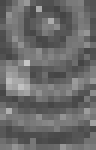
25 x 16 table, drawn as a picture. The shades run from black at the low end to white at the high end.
The ninth with the highest average is the middle left. Rings spread out from the top middle. There is no overall slope. An odd patch, higher than its surroundings, sits in the middle left.
